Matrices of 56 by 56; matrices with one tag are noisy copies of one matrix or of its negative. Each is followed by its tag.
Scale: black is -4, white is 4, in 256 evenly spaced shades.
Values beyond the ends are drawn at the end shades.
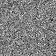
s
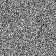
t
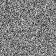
t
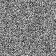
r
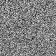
t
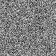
r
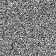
s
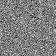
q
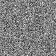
r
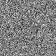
t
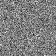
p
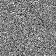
p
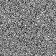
t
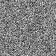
r
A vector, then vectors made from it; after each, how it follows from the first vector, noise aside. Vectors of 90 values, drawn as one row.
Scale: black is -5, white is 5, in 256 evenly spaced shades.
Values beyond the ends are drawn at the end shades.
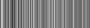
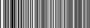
scaled up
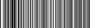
scaled up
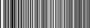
scaled up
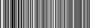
scaled up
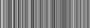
sign-scrambled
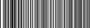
scaled up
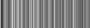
sign-scrambled
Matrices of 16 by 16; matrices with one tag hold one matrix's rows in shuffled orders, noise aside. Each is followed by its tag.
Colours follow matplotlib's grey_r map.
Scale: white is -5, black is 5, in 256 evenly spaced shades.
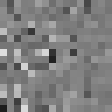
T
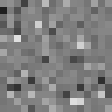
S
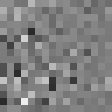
T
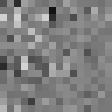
T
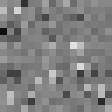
S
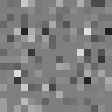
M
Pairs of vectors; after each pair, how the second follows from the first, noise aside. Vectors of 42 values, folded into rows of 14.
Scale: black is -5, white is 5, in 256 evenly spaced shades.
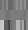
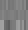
shrunk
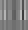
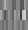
sign-scrambled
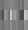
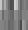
wrapped around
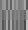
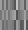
wrapped around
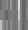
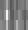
wrapped around
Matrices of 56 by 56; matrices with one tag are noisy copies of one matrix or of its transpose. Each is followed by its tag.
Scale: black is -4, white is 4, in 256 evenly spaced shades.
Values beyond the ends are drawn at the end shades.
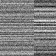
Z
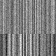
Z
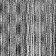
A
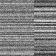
Z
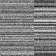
Z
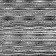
A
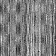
A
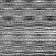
A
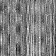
A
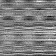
A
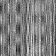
A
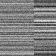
Z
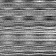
A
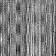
A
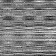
A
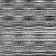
A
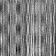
A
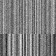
Z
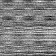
A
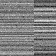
Z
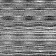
A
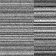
Z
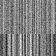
Z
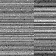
Z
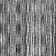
A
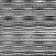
A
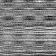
A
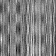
A
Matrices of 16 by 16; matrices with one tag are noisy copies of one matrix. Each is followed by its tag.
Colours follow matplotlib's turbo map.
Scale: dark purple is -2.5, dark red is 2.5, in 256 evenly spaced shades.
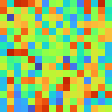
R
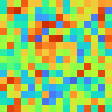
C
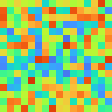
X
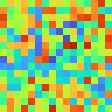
X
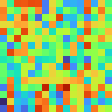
R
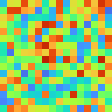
C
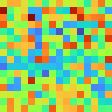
X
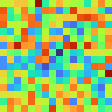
X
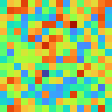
C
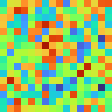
C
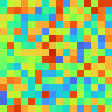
C
